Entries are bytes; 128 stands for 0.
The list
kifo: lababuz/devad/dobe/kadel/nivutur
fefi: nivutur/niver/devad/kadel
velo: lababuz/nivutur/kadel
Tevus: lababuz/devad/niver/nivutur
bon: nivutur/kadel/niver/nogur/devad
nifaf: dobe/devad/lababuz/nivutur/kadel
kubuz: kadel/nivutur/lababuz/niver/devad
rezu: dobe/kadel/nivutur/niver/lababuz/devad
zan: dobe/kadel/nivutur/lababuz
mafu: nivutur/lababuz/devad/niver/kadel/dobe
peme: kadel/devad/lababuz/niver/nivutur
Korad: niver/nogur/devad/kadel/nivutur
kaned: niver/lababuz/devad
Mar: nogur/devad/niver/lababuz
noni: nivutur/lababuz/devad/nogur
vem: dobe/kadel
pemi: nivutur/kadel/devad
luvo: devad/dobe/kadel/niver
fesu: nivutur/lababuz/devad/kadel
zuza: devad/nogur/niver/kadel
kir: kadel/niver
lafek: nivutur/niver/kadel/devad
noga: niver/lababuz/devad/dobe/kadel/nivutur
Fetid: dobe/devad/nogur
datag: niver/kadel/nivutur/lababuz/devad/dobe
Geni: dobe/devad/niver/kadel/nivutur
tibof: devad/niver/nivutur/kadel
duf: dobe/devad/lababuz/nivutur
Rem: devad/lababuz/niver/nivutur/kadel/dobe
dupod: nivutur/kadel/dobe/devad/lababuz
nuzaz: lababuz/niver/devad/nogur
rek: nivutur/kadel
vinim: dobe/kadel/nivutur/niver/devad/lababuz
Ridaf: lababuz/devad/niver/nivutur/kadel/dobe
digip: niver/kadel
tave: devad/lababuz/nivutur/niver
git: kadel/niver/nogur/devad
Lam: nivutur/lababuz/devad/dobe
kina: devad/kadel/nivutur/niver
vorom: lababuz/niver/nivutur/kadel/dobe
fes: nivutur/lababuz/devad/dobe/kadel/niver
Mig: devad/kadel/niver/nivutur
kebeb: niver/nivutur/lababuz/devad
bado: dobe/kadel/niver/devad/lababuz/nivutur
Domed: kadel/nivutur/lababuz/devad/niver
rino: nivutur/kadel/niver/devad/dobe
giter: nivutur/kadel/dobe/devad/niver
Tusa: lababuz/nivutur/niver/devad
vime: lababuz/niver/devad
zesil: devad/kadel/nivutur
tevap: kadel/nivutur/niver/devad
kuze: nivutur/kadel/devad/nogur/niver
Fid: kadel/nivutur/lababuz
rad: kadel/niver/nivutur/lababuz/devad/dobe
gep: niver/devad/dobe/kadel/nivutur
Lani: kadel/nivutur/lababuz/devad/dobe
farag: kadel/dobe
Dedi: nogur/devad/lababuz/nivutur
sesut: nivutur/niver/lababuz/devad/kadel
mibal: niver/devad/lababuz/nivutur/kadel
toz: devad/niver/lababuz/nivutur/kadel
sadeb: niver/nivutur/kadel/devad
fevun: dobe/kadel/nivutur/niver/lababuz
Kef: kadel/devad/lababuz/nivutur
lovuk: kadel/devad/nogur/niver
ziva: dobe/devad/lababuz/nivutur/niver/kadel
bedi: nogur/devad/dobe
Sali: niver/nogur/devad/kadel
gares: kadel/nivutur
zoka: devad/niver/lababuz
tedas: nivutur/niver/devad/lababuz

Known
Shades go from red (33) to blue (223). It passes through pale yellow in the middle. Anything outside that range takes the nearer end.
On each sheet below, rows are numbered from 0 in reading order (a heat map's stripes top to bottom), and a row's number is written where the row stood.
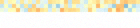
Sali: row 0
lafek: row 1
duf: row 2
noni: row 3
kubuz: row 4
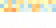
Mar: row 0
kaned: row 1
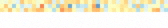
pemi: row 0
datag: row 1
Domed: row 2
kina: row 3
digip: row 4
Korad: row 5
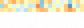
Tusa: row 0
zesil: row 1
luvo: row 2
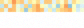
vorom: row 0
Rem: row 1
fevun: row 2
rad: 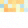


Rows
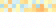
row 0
bon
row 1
rino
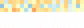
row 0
Tevus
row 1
Kef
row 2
zuza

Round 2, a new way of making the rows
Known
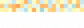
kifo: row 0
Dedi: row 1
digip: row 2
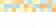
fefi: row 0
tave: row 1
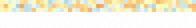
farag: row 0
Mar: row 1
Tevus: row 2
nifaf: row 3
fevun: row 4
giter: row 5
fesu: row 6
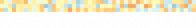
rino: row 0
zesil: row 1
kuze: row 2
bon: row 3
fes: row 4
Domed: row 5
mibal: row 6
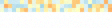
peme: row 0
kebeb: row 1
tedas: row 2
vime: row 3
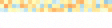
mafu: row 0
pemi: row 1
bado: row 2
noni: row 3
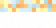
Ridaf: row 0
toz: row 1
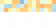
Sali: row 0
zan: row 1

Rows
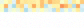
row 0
dupod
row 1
Geni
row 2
Lani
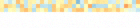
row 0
gares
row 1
Mig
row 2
git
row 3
lafek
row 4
Fetid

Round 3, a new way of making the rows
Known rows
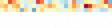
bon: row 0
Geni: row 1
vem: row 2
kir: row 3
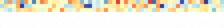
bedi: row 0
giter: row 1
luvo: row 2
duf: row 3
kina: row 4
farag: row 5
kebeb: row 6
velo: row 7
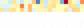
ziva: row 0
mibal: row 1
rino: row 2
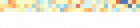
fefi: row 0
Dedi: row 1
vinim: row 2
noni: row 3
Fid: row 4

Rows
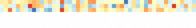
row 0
vorom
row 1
gares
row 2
tave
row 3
Rem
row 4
Tusa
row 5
mafu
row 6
nuzaz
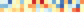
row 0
nifaf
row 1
zuza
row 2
Lam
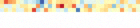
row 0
zesil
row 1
kaned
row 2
git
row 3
sesut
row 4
Ridaf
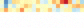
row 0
fes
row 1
rad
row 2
Mig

